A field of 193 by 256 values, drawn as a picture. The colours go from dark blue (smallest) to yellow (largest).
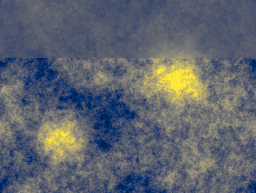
No lone cell stands out from its neighbours. No single row or column stands out from its neighbours. The top part is calmer, up to a seam about 30% of the way down. There are two bumps. The halves do not mirror each other.
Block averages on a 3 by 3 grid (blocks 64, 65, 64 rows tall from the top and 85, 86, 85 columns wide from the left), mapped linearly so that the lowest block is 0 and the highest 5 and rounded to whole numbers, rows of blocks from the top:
011
125
302
